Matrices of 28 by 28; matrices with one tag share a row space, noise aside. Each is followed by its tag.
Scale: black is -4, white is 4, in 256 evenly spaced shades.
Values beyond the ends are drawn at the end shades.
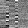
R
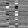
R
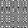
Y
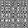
Y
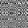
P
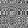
P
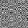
P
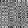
P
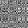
P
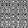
Y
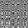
Y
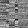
R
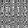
Y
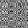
P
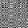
P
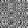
P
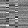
R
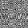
P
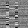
R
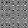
Y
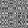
P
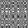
Y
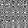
Y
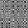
Y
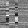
R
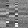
R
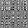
Y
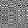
P
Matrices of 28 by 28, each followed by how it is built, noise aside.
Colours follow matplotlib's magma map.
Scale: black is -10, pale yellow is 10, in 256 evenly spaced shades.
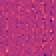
uneven columns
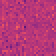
uneven columns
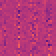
uneven columns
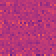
uneven rows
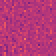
uneven columns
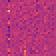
uneven columns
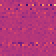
uneven rows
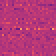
uneven rows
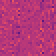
uneven columns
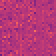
uneven columns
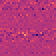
uneven rows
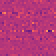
uneven rows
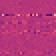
uneven rows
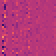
uneven columns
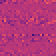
uneven rows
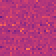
uneven rows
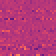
uneven rows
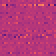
uneven rows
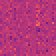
uneven columns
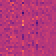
uneven columns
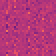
uneven columns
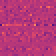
uneven rows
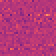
uneven rows
